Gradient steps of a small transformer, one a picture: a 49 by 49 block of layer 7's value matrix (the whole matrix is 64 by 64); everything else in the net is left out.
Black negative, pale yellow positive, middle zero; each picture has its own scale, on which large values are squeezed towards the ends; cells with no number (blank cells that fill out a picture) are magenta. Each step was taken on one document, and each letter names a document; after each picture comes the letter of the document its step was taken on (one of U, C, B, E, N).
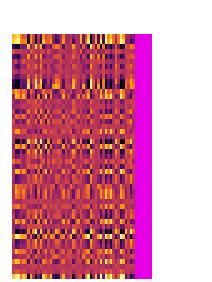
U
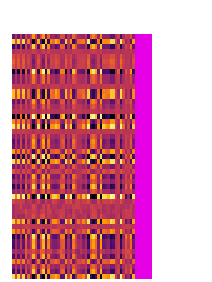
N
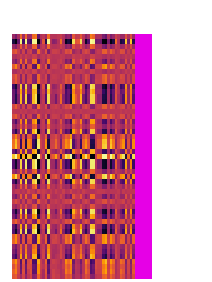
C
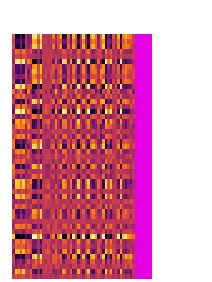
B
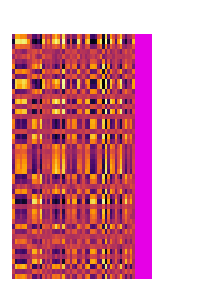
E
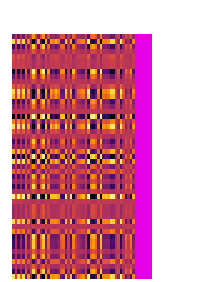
N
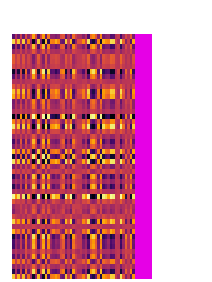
N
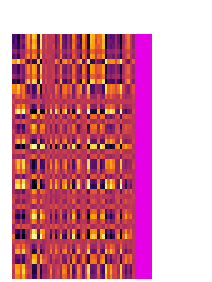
B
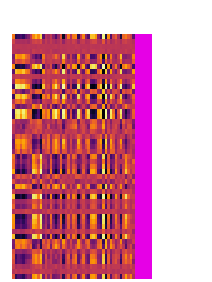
E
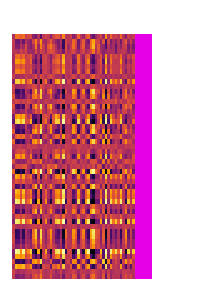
E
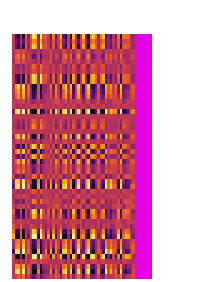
B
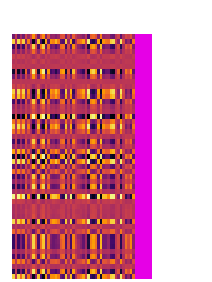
N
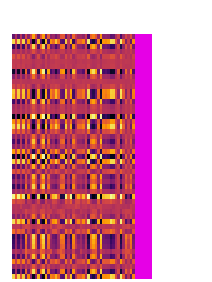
N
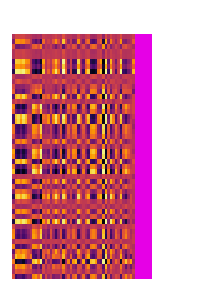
E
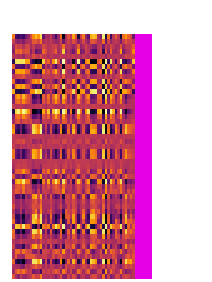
E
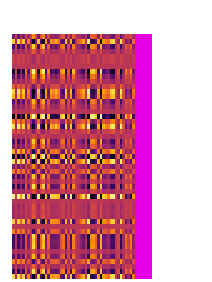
N
